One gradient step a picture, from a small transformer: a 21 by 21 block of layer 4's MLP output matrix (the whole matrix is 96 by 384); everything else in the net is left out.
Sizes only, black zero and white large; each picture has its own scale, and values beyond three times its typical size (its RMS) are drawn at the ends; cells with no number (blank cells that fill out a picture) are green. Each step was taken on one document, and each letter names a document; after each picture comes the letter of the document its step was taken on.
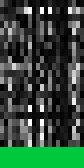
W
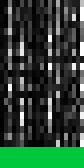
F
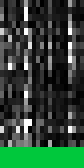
W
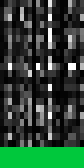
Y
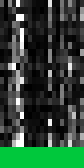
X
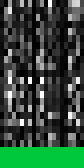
Y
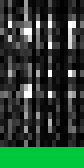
W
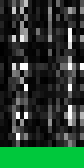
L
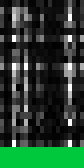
L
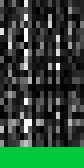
W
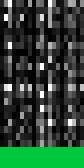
Y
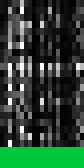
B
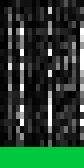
F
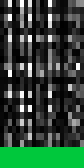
Y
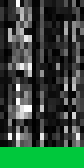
B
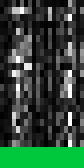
L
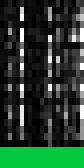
F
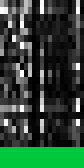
B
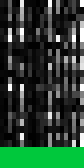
F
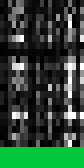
L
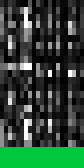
W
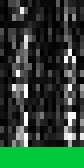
L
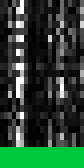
X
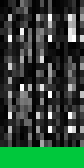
Y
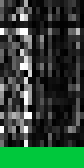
W
